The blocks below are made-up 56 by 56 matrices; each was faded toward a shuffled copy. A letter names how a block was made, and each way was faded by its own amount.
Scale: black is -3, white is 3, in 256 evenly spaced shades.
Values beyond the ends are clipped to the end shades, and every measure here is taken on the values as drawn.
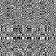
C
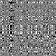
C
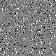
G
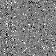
G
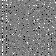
G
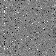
G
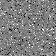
G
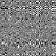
C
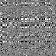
C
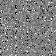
G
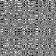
C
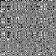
C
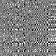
C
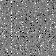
G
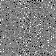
G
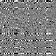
C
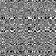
C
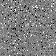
G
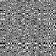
C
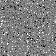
G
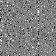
G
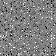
G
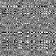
C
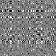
C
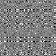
C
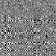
C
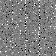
G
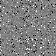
G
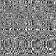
C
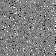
G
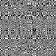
C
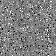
G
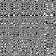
C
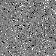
G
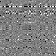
C
